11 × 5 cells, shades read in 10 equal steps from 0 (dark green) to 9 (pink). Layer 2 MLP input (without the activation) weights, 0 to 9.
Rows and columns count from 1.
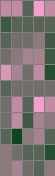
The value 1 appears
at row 5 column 5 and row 10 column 5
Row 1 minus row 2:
5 4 0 6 4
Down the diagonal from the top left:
7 3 4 6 1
